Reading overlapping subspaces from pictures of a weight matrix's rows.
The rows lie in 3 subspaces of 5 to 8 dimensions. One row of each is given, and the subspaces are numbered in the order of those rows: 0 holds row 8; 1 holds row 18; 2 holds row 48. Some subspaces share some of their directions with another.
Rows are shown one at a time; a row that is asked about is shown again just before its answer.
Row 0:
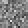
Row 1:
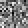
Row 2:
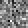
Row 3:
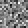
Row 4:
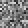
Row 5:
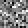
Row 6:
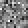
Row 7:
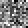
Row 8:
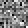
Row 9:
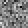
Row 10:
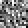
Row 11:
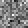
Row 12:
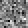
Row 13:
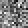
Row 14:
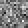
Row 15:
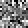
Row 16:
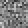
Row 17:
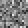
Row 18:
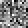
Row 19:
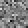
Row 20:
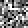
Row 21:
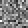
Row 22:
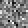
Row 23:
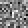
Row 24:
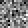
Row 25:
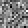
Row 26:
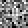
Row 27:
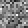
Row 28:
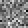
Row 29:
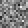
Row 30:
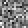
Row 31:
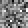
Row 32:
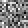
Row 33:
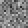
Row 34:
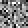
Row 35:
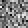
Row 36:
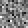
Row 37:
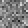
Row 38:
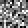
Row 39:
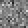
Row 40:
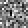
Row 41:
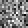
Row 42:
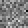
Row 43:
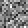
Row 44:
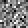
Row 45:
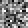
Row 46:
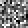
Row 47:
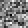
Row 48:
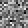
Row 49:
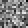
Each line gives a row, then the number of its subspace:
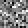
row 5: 0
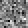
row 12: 2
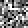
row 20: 0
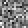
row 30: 0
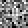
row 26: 0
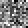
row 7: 1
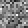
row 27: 0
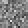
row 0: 2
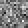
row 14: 2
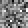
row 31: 1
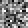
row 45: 1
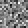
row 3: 2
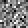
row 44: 2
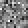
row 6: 0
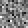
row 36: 2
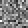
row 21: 2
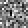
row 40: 0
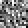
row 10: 2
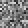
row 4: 2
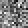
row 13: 1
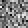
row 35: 2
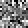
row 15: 2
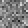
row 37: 1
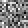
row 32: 2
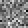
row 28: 1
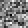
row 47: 2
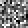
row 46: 0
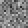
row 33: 1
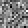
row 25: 0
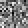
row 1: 2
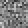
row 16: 0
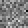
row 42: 1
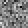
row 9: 0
